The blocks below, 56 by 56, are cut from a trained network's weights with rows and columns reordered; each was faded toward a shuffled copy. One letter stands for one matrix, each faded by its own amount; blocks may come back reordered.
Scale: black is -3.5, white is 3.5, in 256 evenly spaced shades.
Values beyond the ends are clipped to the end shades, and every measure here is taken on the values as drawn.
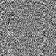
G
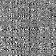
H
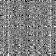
H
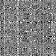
H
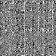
H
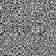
G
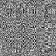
G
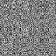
G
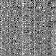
H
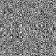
G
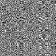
G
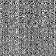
H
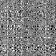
H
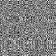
G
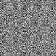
G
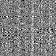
H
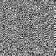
G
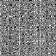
H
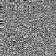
G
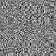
G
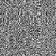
G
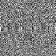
G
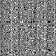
H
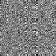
G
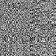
G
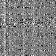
H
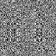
G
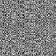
G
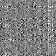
H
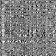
H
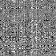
H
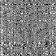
H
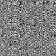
G
